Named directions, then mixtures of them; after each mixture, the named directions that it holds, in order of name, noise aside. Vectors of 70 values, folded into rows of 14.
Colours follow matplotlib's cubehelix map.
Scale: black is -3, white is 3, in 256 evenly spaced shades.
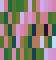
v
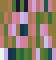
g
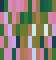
v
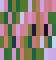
v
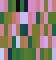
g, v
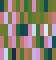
g, v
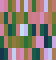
g, v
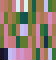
g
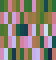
g, v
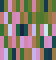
g, v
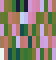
g, v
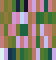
g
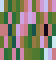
v
